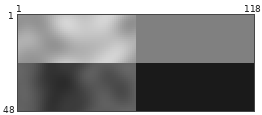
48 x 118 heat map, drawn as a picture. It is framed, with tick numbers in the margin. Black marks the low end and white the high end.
It is made of 2 by 2 panels. Panel 1,1: high, smooth. Panel 1,2: middling, flat. Panel 2,1: low, smooth. Panel 2,2: very low, flat.
